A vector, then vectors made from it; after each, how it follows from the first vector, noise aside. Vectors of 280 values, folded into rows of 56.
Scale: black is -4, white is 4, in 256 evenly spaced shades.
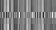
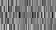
sign-scrambled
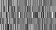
sign-scrambled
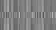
shrunk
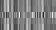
copied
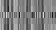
negated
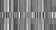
copied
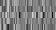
sign-scrambled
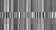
copied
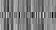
negated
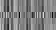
negated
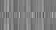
shrunk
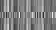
copied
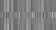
shrunk
